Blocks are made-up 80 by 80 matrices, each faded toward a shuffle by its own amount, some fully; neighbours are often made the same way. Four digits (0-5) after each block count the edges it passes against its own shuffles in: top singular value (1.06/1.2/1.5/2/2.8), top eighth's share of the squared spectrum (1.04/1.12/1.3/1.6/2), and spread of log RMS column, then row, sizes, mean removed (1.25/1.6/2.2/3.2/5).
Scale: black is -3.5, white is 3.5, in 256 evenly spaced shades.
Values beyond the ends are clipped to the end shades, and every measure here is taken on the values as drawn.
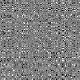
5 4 3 3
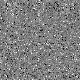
3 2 1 1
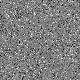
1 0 0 0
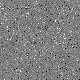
2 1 0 0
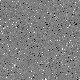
0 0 0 0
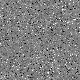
1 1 0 0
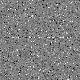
3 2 0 0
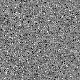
3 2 1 1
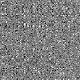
4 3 2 2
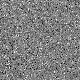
1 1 0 0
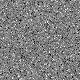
0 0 0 0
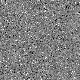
0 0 0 0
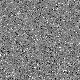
0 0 0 0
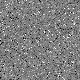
0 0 0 0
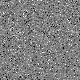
0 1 0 0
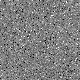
0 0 0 0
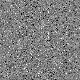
0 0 1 0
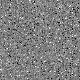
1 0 1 0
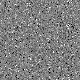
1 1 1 0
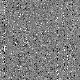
2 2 2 0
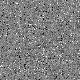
1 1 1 0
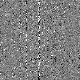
2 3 3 0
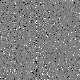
3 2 1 0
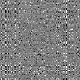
5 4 3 2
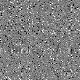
3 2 1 1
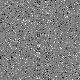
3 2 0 0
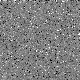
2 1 0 0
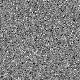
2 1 0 0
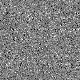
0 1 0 1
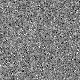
0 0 0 1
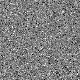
0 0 0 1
